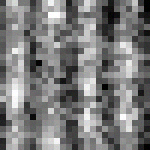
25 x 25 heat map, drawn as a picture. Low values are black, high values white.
Ninth with the lowest average: top right. Grain: streaks running down. Stripes: upright, repeating 4 times. Average level on the scale: 50%. Histogram: bell-shaped.
